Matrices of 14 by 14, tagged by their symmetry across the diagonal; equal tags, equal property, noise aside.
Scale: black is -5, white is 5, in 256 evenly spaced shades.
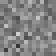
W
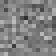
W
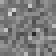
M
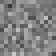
W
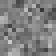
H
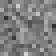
H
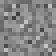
M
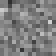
H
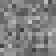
H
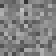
W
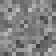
M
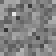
M
